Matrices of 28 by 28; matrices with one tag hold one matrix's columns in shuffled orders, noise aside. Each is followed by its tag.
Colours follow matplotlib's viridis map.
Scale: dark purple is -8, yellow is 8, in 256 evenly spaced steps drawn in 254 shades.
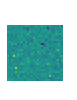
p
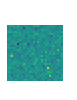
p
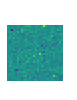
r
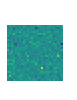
p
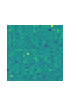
r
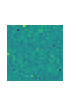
r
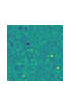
p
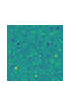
p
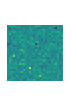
p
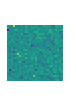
r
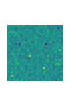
p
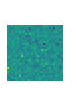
p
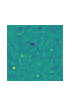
p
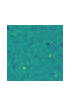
p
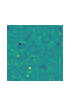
p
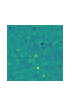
p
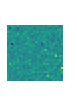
p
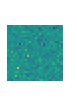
p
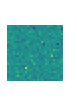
p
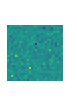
p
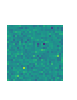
p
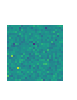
p
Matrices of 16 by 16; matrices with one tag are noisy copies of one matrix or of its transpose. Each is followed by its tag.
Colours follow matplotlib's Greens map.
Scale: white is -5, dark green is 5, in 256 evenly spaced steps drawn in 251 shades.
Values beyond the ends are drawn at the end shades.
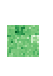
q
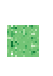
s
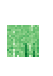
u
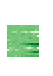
u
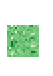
s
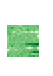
u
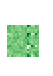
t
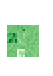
q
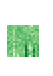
u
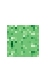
s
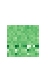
t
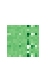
t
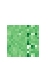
t
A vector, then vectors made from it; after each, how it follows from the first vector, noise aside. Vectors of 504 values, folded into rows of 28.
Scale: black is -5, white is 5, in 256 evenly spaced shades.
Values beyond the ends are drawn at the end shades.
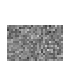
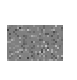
partly zeroed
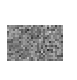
negated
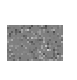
partly zeroed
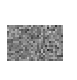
negated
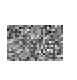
scaled up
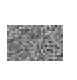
negated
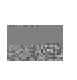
partly zeroed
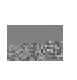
partly zeroed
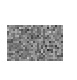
negated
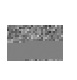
partly zeroed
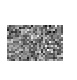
scaled up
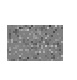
partly zeroed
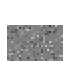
partly zeroed
